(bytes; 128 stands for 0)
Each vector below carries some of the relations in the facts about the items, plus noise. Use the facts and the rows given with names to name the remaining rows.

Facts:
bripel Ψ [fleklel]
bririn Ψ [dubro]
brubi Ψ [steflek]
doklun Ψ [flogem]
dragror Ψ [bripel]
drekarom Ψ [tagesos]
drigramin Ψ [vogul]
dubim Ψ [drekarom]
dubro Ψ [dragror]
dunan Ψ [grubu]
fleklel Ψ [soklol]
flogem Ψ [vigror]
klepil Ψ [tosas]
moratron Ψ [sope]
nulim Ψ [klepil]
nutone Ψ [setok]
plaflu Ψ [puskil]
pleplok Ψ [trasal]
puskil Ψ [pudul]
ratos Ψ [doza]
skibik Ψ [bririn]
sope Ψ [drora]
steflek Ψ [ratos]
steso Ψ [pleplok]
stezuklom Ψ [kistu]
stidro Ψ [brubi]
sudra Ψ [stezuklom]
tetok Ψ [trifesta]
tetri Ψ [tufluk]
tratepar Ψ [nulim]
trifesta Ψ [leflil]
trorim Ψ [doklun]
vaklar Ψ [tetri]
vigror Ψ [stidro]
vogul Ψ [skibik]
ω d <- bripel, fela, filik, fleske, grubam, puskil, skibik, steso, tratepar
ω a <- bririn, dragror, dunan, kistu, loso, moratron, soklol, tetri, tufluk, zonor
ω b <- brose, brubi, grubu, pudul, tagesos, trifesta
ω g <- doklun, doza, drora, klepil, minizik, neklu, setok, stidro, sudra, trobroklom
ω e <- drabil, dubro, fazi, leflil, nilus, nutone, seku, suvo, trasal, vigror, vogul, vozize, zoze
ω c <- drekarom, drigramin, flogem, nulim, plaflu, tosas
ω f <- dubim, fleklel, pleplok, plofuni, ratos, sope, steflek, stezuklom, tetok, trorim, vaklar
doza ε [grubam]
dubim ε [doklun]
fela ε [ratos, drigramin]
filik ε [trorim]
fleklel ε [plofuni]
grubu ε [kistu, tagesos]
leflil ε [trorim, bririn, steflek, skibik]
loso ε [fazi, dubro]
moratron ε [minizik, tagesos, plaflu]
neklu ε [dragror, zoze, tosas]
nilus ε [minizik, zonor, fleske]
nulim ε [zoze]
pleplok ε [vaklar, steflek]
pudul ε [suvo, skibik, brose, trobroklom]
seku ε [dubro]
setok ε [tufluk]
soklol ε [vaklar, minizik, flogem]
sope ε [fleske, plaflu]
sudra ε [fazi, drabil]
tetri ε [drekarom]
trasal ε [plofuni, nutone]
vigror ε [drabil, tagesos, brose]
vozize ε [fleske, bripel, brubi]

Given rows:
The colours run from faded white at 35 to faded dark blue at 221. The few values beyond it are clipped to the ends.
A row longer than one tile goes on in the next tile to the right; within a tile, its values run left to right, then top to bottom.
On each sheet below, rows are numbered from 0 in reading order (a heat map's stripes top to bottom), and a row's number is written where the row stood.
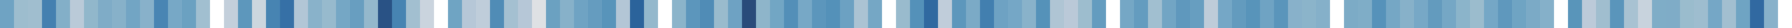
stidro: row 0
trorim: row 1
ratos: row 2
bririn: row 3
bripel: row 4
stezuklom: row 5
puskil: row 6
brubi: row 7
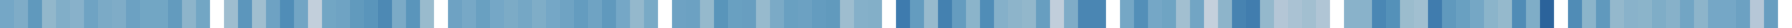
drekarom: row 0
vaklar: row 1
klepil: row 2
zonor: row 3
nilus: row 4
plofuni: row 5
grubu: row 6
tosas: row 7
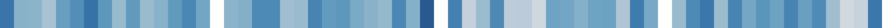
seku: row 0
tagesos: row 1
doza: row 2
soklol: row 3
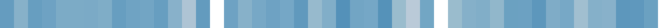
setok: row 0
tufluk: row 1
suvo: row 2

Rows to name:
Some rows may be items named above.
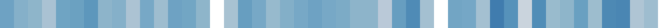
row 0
zoze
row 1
nutone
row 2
flogem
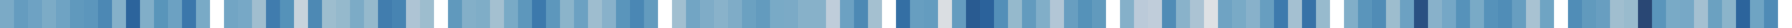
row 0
sudra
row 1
flogem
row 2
fazi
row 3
nutone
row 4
dubro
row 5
steflek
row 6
bririn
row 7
vogul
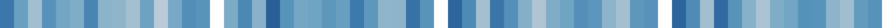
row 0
vozize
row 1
moratron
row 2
sope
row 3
sope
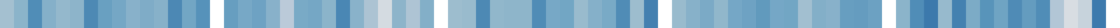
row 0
brose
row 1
trasal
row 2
pudul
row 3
suvo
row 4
soklol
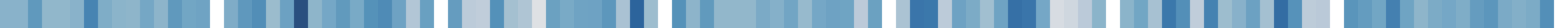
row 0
trifesta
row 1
bririn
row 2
ratos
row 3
tosas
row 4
fleklel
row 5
doklun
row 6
minizik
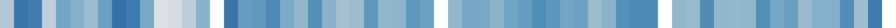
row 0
fleklel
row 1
fleske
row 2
drabil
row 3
pudul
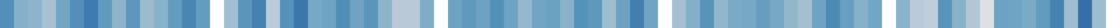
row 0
fazi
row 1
dragror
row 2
plaflu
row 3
filik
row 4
steflek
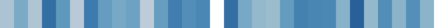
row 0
vigror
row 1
loso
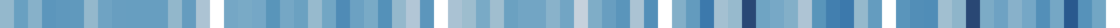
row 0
dunan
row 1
kistu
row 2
leflil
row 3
skibik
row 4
drigramin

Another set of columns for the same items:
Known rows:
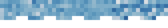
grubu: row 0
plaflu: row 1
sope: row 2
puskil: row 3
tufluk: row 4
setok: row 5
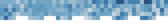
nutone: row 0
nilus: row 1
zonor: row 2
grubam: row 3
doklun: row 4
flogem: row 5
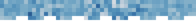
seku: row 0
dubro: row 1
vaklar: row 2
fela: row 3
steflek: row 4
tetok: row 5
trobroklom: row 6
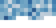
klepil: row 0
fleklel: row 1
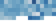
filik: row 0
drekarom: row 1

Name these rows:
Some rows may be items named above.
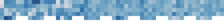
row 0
drigramin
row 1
doklun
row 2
steflek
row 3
moratron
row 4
trifesta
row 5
moratron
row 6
zoze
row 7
fleske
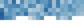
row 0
skibik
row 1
doza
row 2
soklol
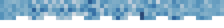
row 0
dunan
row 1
trasal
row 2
plofuni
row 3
vigror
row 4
nutone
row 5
bririn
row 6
trifesta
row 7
sudra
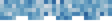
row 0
plaflu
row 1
bripel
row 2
brubi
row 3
dubro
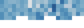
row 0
dunan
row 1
ratos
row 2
stidro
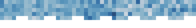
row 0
loso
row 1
zoze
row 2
trorim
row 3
vogul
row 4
dragror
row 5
tosas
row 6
plofuni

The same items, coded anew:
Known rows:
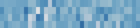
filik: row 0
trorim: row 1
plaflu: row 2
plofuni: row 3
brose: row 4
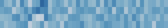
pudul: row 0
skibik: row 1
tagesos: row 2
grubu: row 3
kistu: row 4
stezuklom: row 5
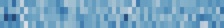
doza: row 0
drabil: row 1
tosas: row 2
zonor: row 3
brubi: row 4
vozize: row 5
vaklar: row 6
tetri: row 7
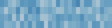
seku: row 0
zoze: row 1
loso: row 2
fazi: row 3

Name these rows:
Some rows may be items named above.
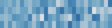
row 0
trifesta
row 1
dubro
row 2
bripel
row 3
flogem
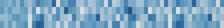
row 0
trifesta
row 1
doklun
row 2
drigramin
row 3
steflek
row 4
fleklel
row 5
flogem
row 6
doklun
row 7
steflek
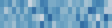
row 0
sudra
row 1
bripel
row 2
plaflu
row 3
dragror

